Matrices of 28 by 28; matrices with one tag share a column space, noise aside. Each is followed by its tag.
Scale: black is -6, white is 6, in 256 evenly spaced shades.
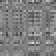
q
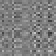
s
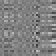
s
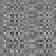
s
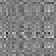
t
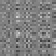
s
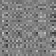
s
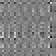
t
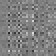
s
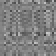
q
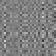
s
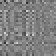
q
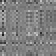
q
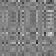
q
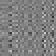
s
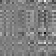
q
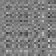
s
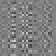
s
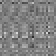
t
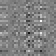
s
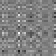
s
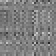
q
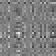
t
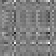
q
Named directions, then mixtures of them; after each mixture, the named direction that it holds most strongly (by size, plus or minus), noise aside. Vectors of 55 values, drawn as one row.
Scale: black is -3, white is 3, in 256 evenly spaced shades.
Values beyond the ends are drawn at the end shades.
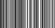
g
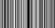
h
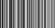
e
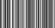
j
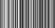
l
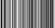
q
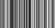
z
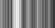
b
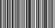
j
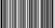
q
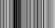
b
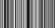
h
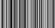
j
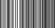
l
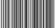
e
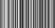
l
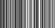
g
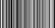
q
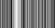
b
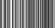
j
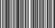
z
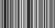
h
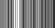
b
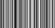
g
